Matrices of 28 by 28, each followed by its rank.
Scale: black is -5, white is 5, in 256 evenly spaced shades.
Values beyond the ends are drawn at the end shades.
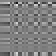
one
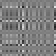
one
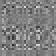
three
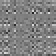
three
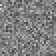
full rank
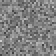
full rank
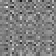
three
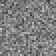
full rank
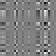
one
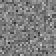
full rank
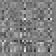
three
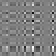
one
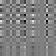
one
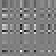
one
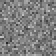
full rank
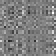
three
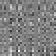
three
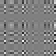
one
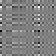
one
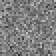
full rank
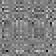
three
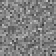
full rank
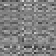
three
